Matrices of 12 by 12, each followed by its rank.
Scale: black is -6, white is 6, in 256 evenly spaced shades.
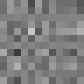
two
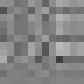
two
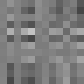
two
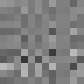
two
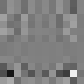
two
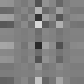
one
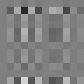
one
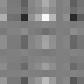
one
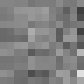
two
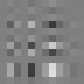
one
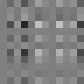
one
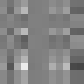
one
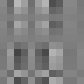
one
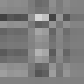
one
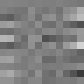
two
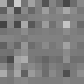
two
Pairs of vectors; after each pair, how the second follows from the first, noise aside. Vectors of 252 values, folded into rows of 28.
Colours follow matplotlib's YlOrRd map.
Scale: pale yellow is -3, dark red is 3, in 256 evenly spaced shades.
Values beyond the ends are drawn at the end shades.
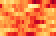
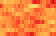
shrunk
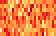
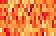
copied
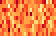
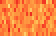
shrunk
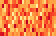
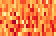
shuffled
